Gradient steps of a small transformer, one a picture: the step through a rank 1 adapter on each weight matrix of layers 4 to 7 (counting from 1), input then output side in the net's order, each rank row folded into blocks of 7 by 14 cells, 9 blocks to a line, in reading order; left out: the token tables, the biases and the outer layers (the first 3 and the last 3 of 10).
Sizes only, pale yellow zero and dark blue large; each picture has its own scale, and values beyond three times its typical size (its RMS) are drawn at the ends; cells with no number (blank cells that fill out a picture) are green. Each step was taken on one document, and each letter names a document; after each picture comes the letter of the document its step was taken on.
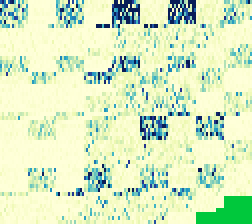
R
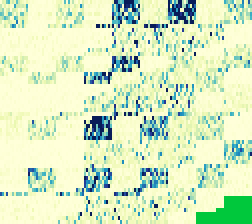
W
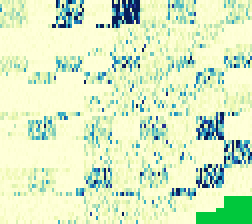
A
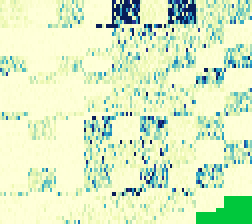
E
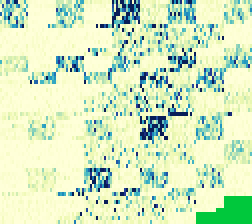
W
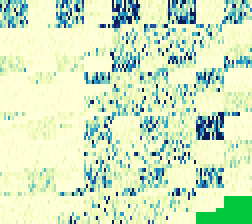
A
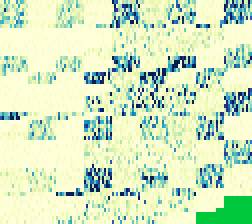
A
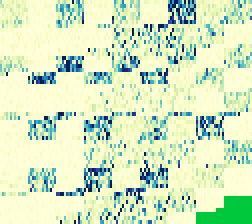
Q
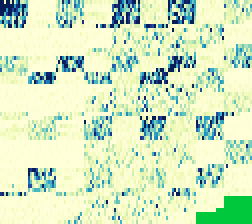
W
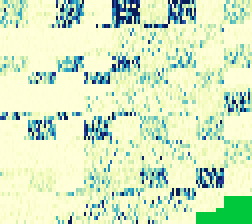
A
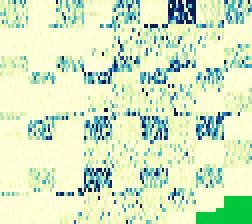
Q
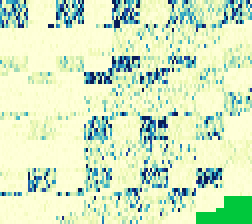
E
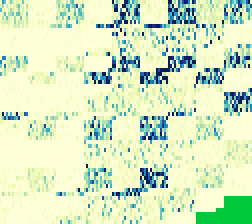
E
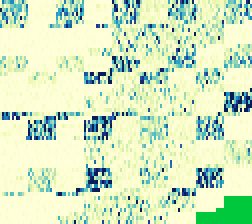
E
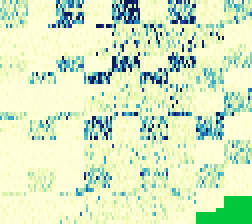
W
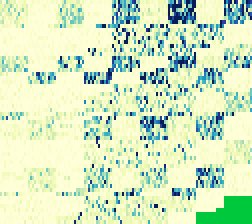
W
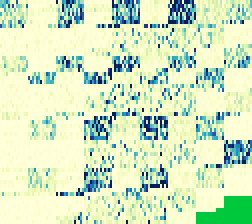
Q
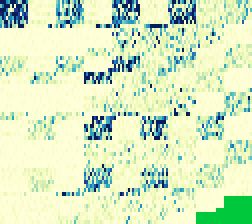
R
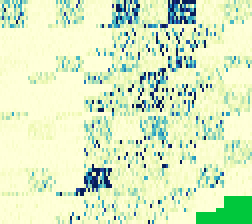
A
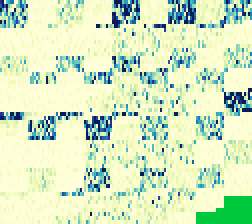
R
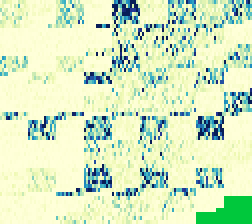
E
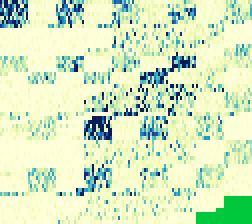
W
